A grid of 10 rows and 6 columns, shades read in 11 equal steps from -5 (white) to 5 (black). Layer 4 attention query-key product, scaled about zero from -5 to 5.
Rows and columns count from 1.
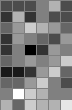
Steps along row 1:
same same down down up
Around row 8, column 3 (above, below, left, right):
3 -3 1 -3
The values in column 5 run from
-3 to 2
